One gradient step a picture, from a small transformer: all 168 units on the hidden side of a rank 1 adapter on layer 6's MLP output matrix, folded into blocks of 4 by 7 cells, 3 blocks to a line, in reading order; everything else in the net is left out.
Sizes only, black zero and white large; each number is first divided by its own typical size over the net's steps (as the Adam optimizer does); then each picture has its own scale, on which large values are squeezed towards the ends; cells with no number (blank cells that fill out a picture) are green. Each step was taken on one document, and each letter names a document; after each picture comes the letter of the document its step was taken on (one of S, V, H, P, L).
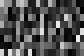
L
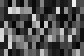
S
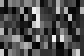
S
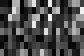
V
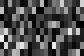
S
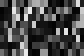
V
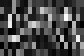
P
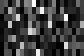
P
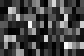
P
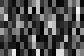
L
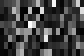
V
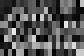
S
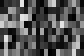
L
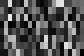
S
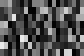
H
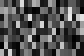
L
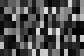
H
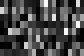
H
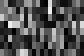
L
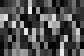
L
